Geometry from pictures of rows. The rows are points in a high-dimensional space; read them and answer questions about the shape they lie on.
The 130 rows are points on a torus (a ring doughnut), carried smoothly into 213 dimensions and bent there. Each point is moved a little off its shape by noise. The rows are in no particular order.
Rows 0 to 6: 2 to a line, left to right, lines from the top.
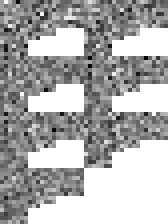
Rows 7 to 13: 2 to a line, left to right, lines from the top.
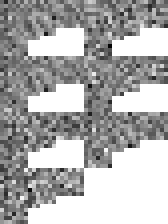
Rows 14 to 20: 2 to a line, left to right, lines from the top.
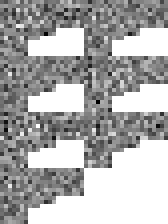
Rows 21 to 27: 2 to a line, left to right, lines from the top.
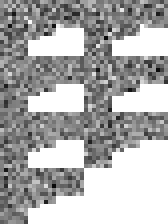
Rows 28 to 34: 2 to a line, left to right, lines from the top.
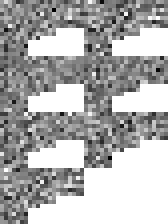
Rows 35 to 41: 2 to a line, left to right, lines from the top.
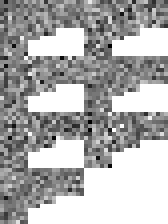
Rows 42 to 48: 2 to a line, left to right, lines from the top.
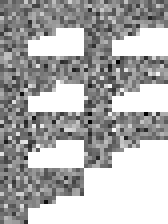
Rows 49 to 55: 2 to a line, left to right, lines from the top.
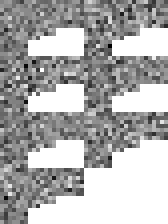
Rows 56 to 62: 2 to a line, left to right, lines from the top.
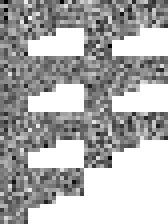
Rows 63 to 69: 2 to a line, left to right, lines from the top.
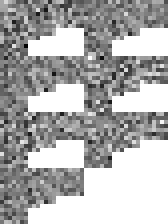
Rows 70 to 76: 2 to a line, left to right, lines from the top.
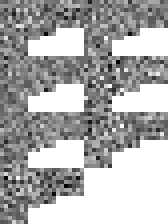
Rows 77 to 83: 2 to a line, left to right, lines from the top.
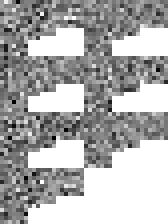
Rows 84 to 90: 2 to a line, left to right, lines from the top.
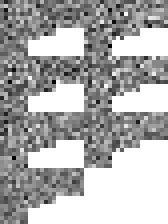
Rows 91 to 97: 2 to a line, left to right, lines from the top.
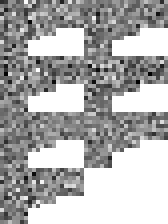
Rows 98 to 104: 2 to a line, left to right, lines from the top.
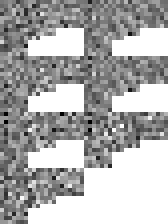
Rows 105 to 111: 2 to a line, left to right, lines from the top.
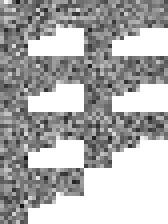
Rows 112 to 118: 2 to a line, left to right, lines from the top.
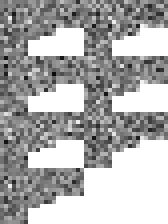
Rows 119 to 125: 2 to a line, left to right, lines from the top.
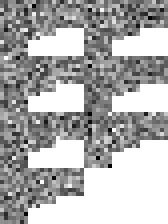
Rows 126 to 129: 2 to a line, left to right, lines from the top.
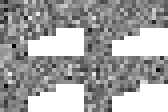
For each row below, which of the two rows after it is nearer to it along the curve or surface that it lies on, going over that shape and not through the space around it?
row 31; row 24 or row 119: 24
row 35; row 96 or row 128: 128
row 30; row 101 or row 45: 101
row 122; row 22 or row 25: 22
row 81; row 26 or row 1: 1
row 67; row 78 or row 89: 89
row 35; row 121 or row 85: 85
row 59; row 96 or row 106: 106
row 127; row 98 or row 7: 98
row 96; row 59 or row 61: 61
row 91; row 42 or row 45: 45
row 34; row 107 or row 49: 49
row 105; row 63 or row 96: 63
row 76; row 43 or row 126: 43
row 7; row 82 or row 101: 101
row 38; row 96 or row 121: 121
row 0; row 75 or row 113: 113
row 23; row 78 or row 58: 78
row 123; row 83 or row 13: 83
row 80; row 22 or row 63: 63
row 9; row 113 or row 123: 113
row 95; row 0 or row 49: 49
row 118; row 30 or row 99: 99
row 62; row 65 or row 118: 118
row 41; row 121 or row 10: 121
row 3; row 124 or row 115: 124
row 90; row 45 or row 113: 113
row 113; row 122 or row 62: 122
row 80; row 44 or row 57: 57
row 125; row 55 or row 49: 55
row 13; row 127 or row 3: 3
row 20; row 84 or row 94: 84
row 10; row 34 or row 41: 34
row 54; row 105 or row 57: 57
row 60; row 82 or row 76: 76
